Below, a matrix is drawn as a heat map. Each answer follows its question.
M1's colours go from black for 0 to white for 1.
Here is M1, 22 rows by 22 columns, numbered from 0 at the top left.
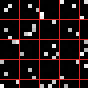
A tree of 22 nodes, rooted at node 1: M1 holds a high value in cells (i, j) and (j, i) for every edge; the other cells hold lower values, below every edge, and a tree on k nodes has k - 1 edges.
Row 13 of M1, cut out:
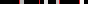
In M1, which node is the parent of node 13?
20
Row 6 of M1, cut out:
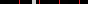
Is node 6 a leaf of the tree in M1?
yes
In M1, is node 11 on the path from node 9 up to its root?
no
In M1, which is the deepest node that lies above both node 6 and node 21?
8
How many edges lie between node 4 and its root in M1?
8
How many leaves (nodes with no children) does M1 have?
10
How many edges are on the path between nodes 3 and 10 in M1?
1
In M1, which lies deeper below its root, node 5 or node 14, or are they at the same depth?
the same depth
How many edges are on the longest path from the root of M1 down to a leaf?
11
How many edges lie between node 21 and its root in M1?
6
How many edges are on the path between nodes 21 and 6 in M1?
5
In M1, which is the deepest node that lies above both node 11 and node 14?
13
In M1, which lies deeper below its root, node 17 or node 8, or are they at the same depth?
the same depth
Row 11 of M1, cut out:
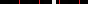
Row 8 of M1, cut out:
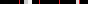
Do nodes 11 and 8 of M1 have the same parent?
no
